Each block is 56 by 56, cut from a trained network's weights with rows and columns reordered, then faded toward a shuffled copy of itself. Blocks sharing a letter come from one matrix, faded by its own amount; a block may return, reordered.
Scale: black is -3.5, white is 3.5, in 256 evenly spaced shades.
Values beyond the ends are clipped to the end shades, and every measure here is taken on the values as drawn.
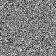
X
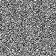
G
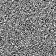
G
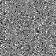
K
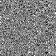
K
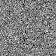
X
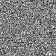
G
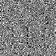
K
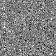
K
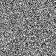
X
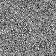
X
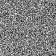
G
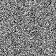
G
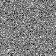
K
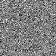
K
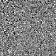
K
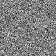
X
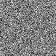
G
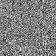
K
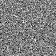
X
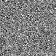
X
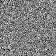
X
